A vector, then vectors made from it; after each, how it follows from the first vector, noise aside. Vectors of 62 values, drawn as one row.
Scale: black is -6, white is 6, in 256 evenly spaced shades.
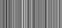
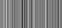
negated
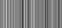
sign-scrambled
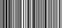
scaled up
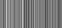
sign-scrambled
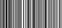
scaled up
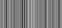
sign-scrambled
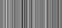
negated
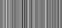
negated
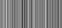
negated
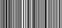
scaled up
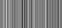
negated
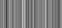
sign-scrambled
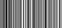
scaled up
